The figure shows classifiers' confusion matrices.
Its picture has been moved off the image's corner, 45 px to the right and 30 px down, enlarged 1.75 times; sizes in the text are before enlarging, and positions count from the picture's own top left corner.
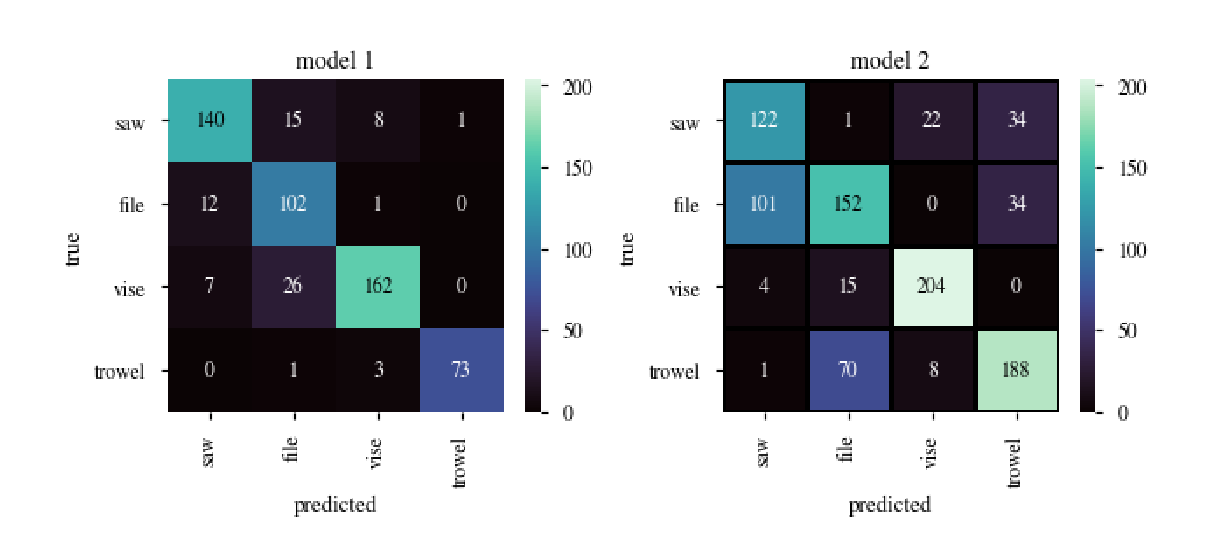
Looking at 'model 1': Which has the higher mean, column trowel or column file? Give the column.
file
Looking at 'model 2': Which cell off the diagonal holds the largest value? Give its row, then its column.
file, saw
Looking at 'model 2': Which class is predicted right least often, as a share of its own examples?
file
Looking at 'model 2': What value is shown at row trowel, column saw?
1
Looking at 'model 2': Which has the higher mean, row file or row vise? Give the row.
file
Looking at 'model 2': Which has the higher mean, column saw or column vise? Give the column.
vise
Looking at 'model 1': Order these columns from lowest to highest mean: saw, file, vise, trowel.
trowel, file, saw, vise
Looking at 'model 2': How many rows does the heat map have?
4
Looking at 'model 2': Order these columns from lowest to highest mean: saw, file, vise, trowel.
saw, vise, file, trowel
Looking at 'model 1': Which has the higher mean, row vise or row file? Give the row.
vise
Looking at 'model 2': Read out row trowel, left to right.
1 70 8 188
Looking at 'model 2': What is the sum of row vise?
223
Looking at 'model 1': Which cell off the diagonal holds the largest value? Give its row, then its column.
vise, file
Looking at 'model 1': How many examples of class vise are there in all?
195
